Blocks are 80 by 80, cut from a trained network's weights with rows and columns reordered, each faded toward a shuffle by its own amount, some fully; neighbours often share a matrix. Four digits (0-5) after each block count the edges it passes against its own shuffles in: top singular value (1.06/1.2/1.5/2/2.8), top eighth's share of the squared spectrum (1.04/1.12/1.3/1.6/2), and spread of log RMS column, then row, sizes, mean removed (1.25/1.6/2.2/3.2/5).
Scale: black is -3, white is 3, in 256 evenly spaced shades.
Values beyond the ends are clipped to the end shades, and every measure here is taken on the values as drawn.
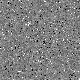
0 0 0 0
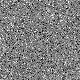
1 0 0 0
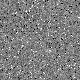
0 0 0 0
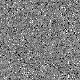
2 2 1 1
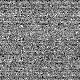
3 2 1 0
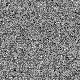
0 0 0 0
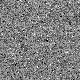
0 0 0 0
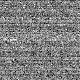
3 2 1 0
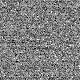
2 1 0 0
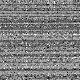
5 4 2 2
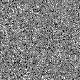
2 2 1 0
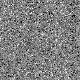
2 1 1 1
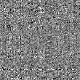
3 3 1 3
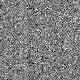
2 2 1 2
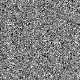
2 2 1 2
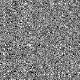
3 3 1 3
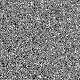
1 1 0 1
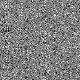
2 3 2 0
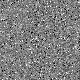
0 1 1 0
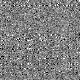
3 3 1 3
